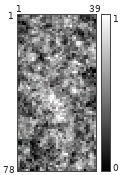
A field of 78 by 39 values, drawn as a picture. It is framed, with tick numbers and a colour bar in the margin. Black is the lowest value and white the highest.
Grain: blotchy. Seam: none. Ninth with the highest average: centre. Stripes: none.
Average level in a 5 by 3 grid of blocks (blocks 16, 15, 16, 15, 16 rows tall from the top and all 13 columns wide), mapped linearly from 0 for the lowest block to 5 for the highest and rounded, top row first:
232 | 343 | 352 | 252 | 033
